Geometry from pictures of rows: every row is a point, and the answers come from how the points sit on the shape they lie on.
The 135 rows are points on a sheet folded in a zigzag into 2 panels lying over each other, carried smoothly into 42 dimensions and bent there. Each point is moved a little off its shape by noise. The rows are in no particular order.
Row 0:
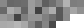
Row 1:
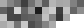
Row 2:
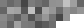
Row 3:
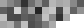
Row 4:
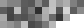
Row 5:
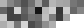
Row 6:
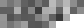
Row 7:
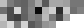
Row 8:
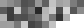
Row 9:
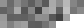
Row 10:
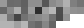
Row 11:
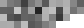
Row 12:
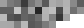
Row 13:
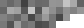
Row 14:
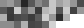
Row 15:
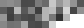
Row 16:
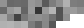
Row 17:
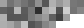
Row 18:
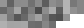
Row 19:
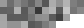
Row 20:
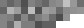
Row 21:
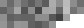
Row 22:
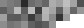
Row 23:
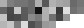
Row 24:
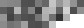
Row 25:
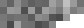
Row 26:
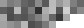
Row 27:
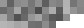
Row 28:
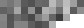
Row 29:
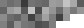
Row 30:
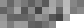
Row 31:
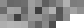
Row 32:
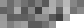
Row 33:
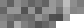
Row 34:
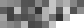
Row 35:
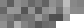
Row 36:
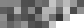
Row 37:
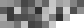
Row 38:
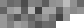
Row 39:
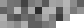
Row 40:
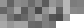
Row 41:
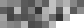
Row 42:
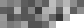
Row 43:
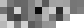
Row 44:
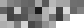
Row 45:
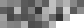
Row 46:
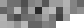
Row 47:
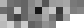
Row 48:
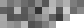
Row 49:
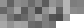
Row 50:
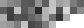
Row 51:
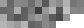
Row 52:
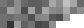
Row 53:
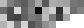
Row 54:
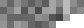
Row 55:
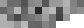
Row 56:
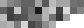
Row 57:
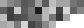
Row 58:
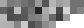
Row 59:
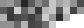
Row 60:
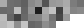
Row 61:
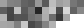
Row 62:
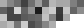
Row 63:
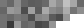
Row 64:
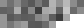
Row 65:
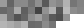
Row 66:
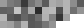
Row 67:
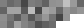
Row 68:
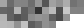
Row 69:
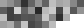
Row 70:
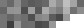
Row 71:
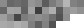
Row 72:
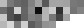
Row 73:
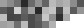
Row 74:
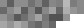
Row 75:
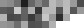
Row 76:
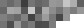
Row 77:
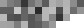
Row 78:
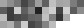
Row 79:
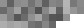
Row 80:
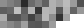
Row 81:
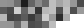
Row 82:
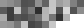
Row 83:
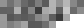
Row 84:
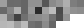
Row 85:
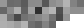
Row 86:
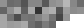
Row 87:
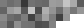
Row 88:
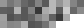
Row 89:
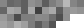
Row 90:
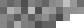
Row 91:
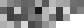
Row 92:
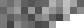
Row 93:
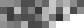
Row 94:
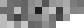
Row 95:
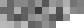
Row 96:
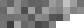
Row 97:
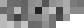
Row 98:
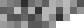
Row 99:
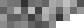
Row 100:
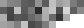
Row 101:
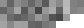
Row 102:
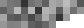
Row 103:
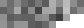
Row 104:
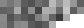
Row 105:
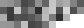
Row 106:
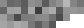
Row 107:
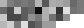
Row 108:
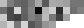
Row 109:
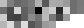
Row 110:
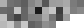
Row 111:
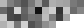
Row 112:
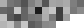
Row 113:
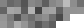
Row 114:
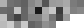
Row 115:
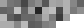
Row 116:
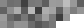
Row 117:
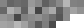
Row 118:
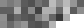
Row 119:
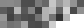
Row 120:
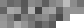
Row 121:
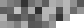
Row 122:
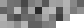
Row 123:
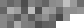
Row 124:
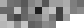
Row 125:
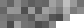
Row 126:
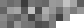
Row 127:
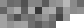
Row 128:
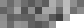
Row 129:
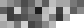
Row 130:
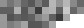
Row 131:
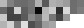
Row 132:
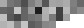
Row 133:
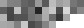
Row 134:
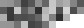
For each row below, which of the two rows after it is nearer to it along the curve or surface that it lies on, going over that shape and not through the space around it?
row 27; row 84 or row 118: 118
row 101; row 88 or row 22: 88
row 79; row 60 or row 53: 53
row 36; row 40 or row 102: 40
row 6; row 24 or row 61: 24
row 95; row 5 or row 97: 5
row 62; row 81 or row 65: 81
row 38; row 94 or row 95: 94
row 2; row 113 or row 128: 113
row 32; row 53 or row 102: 53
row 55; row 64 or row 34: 34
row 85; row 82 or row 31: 31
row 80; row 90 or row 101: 90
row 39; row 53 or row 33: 53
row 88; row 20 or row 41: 41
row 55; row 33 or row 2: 2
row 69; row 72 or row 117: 72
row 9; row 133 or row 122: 133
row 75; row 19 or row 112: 112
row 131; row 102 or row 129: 129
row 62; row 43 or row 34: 43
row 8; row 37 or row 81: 37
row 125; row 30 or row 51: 30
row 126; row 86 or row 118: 86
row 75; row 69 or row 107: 69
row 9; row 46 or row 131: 131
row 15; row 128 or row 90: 128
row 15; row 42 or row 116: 42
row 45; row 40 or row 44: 44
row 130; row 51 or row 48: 48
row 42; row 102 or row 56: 56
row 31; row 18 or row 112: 112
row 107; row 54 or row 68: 68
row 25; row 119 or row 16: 119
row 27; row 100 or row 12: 100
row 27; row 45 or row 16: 45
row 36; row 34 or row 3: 34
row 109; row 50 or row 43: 43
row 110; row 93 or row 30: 93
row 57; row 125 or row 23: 23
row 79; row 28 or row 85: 28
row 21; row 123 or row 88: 88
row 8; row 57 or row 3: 57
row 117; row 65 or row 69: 69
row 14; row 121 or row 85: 121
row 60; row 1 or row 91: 1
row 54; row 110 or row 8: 8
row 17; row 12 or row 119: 119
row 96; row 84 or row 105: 105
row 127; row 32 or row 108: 108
